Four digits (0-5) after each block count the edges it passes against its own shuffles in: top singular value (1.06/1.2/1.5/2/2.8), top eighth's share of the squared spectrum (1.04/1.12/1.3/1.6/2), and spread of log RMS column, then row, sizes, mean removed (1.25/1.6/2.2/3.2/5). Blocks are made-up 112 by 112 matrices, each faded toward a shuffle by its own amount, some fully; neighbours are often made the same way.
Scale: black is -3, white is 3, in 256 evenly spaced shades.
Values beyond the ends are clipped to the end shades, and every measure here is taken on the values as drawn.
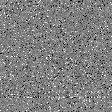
3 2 0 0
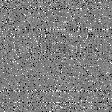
4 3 1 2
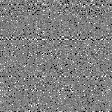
4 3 1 3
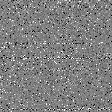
4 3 1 2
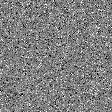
0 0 0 0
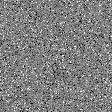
0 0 0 0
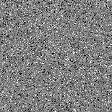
0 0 0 0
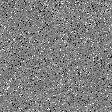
0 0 0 0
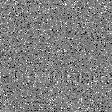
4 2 0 1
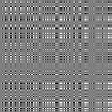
5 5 5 5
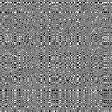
5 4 4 4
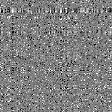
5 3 2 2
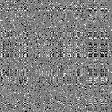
5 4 3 3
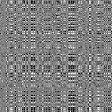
5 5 4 4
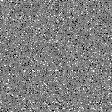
3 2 0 1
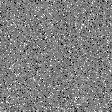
3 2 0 1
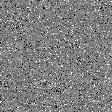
3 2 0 0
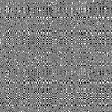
5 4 3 4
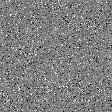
3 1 0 0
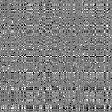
5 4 3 4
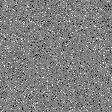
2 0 0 0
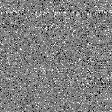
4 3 1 2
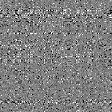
4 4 2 3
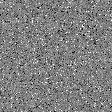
0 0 0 0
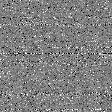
2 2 0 3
